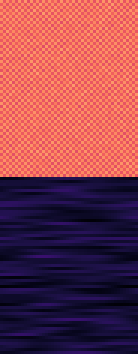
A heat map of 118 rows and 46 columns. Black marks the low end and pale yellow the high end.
The table splits into 2 rows of 1 panel. Panel 1,1: high, checkered. Panel 2,1: very low, streaked across, faint in contrast.
